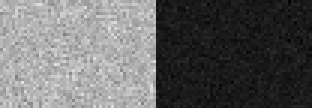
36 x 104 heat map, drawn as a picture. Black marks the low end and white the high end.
It is made of 1 by 2 panels. Panel 1,1: high, fine-grained. Panel 1,2: very low, fine-grained, faint in contrast.
